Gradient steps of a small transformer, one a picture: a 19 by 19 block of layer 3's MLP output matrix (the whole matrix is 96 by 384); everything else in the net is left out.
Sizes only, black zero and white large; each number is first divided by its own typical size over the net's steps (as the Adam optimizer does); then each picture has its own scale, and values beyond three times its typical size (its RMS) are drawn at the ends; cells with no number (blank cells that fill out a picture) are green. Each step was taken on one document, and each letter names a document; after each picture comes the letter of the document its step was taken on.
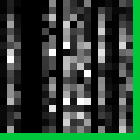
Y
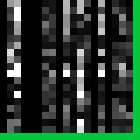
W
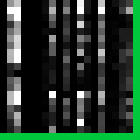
W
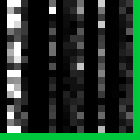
W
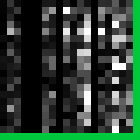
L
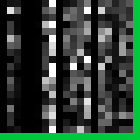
Y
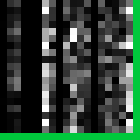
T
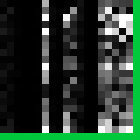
T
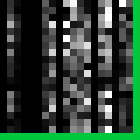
Y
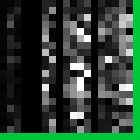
L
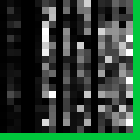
L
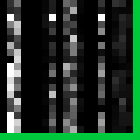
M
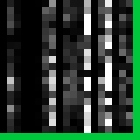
Y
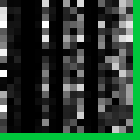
T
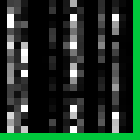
M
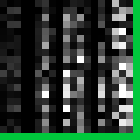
T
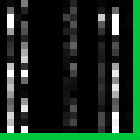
M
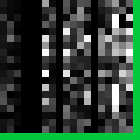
L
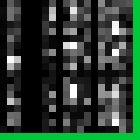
L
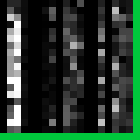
W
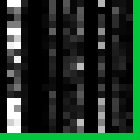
W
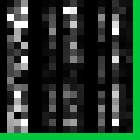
M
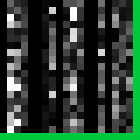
M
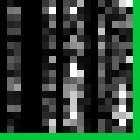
L
